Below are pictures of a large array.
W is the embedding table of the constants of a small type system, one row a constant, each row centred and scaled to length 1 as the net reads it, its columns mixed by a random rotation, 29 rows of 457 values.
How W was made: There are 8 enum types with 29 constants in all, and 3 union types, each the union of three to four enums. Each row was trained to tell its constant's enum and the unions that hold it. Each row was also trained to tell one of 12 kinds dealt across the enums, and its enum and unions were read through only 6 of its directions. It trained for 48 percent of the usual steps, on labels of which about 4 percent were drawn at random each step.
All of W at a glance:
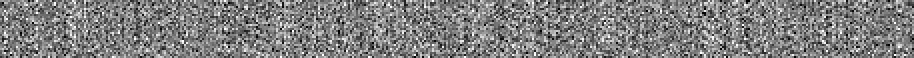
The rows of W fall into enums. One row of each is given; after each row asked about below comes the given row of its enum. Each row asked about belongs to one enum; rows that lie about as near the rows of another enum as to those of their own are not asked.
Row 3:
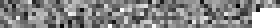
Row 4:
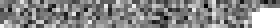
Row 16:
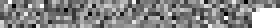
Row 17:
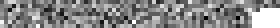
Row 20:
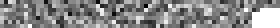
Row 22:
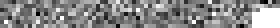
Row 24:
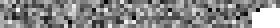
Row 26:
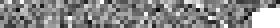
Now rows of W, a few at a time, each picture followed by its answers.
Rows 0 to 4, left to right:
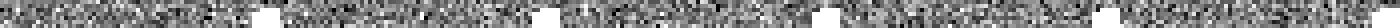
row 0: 24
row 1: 16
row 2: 26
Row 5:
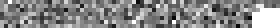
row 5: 16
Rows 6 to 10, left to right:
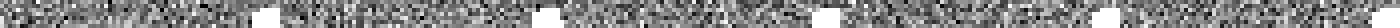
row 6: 4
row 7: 3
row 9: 20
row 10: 20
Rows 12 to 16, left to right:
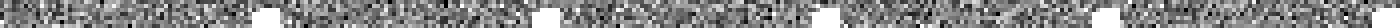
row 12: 16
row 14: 24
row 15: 20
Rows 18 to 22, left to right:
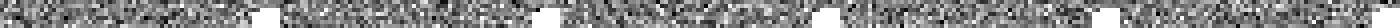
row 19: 3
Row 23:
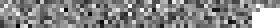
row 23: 22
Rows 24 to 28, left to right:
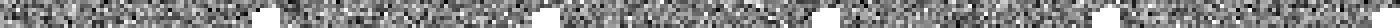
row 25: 3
